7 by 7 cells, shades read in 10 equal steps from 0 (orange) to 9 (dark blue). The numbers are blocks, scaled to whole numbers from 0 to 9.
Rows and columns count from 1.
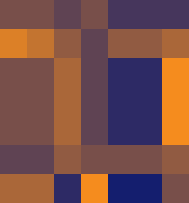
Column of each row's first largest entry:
5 4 5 5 5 1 5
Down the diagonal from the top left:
5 2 3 6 8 5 5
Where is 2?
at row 2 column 2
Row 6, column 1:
6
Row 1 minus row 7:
2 2 -2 5 -2 -2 2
